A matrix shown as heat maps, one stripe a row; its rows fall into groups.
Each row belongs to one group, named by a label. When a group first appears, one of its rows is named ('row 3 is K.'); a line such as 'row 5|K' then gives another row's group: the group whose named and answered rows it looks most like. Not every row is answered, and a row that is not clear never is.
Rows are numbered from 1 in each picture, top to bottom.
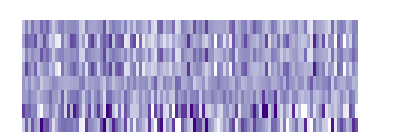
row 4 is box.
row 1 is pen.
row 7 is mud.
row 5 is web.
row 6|mud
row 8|pen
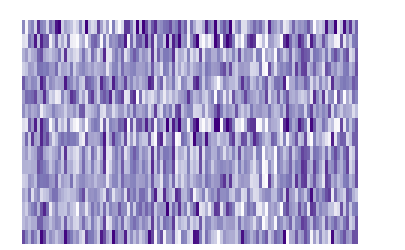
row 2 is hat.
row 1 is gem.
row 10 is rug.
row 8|hat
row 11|rug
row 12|rug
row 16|pen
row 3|rug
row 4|rug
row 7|web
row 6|box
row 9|pen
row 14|hat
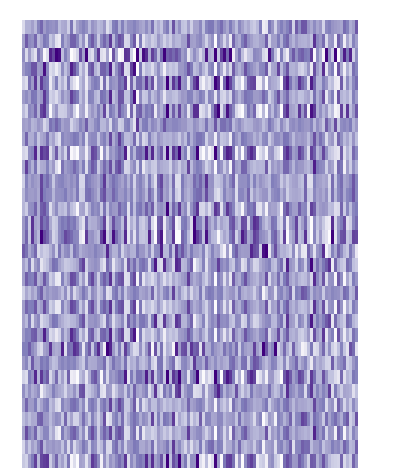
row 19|box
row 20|rug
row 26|hat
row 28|box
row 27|web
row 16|pen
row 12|pen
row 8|gem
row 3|gem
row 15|pen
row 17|mud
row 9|box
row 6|box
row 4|box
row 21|box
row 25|pen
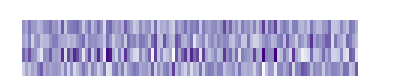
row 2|web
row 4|rug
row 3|mud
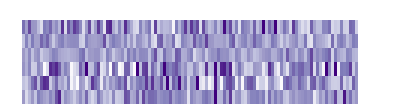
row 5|hat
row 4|gem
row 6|gem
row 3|web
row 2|pen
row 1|mud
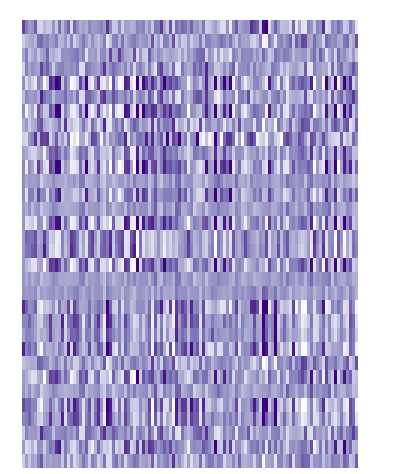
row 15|gem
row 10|gem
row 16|box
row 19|web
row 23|mud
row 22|mud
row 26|gem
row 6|pen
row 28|mud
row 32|rug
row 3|box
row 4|pen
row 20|mud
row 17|box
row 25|rug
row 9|hat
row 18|gem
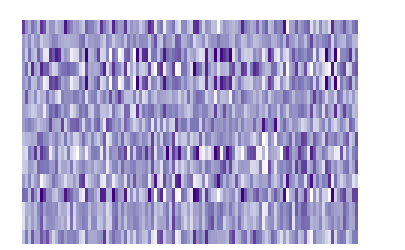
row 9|rug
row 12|web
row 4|pen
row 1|pen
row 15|rug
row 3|gem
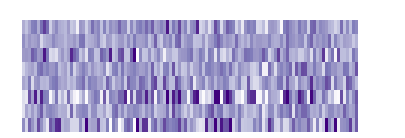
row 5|web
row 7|rug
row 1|hat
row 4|rug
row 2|web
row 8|gem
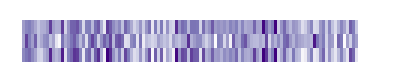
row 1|mud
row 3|mud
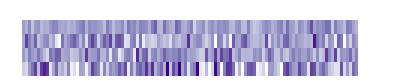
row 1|web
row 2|box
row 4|hat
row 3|gem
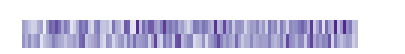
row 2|web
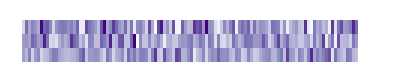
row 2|box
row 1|pen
